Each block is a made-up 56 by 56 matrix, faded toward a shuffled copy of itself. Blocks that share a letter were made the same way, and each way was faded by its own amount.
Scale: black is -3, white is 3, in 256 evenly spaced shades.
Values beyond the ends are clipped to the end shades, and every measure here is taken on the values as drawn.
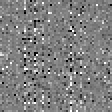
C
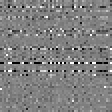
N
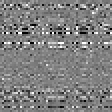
N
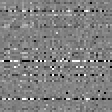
N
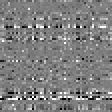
N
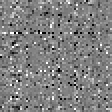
C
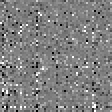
C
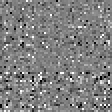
C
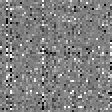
C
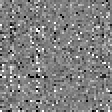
C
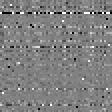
N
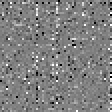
C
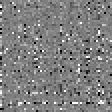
C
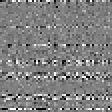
N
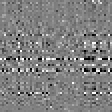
N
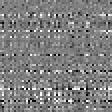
N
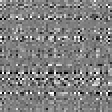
N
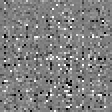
C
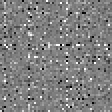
C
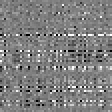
N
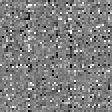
C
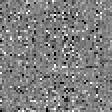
C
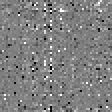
C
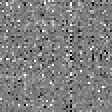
C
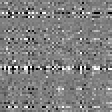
N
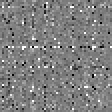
C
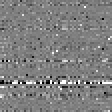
N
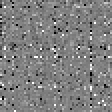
C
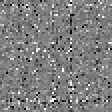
C
